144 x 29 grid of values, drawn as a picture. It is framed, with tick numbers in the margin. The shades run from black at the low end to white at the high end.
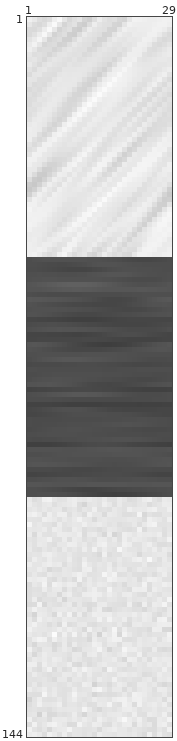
The table splits into 3 rows of 1 panel. Panel 1,1: very high, slanting up to the right, faint in contrast. Panel 2,1: low, streaked across, faint in contrast. Panel 3,1: very high, fine-grained, faint in contrast.
